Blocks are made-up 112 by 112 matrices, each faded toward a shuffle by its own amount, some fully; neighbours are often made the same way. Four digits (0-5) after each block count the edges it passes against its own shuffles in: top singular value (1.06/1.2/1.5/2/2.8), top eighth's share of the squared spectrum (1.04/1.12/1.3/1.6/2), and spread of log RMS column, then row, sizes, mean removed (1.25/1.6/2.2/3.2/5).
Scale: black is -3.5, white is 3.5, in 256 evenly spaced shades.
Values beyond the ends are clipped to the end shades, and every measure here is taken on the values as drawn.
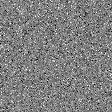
0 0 0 0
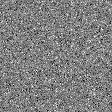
0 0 0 0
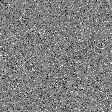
0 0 0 0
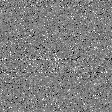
1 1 0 2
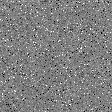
0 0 0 0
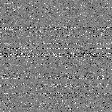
2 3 1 3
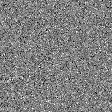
2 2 0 0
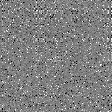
4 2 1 1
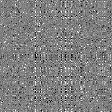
5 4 3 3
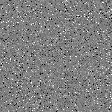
3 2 1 0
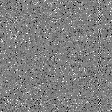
4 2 1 1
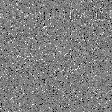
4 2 1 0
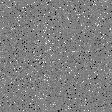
2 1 0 0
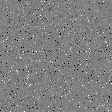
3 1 0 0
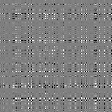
5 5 4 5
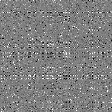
5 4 2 3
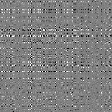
5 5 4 4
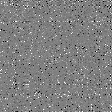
4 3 1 2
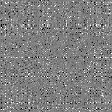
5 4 2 3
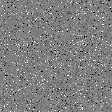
3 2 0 1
